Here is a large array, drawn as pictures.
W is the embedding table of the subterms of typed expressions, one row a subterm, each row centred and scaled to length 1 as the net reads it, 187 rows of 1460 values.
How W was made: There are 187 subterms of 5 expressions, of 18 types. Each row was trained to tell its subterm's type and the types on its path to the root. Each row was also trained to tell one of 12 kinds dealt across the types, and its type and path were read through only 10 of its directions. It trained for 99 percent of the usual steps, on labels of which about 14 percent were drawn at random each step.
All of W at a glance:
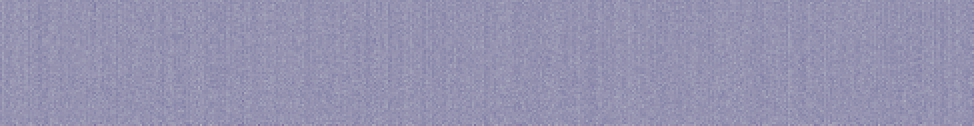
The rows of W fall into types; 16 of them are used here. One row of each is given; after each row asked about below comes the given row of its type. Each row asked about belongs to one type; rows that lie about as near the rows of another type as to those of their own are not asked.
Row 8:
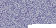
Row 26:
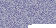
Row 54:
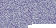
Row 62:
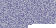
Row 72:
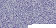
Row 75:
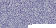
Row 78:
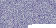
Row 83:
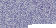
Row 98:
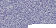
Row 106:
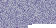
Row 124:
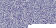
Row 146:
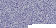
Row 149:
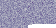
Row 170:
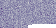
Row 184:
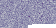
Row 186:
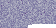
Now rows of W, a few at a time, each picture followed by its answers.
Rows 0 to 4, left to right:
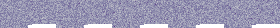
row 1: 8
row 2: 106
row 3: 124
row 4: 186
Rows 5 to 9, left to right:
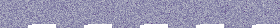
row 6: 54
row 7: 72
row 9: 186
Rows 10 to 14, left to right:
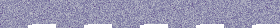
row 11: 124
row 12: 146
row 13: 170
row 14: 78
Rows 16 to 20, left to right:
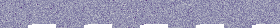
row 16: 72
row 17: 184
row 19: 184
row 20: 8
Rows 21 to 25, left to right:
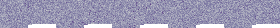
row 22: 106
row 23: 170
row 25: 54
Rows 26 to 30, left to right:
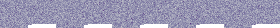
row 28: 75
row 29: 26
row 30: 184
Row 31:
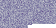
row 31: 62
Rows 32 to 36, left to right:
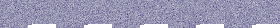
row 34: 72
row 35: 83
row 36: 146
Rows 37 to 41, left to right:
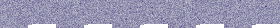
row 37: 149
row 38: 170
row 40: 78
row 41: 78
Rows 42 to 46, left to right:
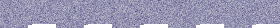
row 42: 146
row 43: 78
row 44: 78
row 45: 8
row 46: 149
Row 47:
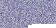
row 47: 8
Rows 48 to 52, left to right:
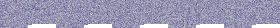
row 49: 75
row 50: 62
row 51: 124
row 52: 98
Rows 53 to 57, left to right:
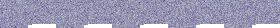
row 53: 83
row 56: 184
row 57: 149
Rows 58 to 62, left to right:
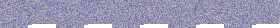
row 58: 72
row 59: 54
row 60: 149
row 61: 184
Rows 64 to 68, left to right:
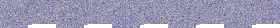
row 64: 184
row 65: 124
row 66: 62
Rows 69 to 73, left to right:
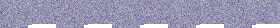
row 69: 186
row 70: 8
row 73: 8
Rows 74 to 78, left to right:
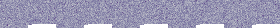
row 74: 54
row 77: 78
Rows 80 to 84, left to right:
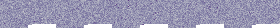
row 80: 149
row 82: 170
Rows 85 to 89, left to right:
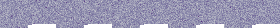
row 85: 106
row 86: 83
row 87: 78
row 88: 54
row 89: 149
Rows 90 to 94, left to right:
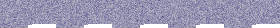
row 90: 78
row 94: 8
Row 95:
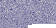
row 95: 83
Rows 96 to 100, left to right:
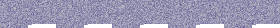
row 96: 149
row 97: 78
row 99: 98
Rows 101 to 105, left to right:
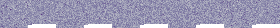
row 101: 186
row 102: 62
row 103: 75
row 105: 124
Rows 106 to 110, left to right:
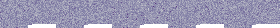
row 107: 72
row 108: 186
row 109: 62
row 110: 184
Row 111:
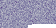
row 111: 98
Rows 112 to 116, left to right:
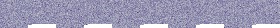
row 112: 98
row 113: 75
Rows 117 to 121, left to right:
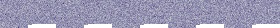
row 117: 8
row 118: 54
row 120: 75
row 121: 26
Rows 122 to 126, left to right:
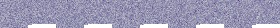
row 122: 75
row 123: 8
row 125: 8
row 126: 106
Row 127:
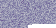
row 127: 62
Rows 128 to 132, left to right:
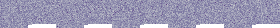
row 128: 78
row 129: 54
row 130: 124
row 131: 124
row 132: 26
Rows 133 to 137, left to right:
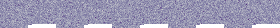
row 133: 170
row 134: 170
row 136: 98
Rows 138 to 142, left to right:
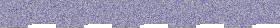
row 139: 146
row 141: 83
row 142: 62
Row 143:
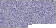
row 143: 98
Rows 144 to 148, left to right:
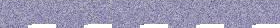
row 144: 170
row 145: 106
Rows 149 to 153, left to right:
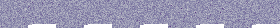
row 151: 98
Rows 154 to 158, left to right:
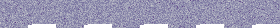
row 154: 124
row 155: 124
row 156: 184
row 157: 26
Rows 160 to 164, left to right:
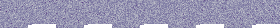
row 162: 72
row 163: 54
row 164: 170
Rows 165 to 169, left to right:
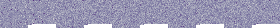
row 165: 83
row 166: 106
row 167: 62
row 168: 8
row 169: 83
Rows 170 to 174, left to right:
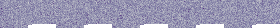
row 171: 186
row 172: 170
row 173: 124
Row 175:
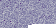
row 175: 83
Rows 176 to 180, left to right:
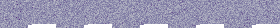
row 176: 124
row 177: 184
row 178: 78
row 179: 98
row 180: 106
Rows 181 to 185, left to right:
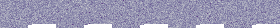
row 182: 83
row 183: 62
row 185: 62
